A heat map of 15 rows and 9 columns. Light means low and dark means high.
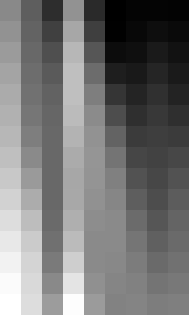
Slope: up to the top right. Ninth with the lowest average: bottom left. Grain: streaks running down. Roughest part: top middle. Mirror symmetry: none.
